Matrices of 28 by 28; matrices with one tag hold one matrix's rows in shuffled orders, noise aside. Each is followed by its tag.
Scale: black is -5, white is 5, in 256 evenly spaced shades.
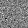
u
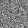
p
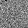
u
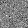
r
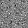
p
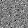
p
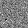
u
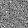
r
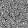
u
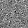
p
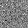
u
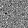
u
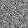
p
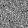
r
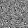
p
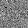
u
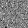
u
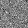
r
